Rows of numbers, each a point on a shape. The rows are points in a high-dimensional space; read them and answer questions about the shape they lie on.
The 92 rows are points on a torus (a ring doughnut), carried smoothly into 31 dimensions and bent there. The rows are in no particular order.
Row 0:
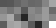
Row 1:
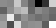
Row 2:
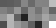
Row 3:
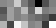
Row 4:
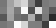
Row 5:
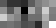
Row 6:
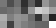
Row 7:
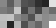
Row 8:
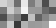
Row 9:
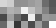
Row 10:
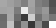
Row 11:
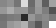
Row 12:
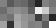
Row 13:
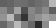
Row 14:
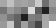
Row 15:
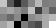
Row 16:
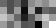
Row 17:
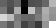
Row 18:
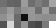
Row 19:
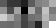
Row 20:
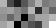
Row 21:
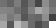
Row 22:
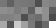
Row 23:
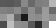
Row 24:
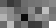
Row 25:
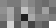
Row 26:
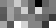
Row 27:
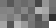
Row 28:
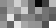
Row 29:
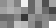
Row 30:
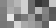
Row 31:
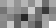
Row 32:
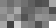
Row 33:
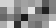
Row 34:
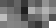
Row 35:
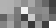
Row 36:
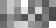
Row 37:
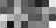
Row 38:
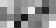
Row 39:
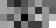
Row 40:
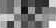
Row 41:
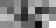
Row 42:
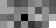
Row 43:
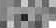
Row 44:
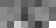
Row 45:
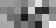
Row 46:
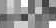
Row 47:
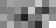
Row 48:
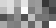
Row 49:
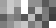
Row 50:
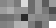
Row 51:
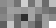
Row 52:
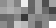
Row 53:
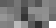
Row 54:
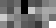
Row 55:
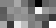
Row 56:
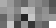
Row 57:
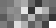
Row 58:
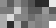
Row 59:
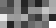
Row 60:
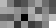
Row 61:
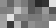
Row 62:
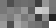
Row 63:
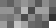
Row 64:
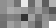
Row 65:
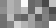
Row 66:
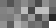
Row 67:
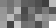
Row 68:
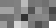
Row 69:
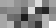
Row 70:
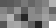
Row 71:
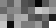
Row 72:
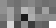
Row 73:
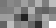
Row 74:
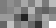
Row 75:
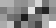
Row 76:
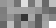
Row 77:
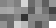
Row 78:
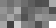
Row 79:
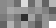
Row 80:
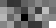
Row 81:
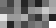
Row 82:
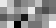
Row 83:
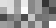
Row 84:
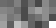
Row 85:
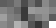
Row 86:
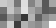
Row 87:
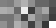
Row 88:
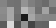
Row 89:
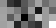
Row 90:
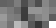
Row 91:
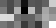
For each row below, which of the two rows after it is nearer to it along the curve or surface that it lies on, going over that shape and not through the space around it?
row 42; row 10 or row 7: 10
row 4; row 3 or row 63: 3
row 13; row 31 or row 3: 31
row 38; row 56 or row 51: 51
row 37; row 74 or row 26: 26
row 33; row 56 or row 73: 73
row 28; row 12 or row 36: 36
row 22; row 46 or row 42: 46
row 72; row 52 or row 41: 52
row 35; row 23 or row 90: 23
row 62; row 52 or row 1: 52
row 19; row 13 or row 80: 80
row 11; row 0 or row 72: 72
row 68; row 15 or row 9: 9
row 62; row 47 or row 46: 46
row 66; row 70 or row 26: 26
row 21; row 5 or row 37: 5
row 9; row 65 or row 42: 42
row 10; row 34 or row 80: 80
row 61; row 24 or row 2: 2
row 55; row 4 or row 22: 4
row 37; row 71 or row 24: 71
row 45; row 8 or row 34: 8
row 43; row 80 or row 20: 80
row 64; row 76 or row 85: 76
